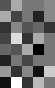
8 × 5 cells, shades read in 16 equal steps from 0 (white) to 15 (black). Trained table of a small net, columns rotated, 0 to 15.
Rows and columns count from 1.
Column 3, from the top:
8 8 10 12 5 11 7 12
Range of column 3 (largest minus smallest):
7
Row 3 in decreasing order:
12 12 10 9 7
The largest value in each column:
14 12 12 15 12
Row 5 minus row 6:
-4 2 -6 7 0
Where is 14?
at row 7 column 4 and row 8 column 1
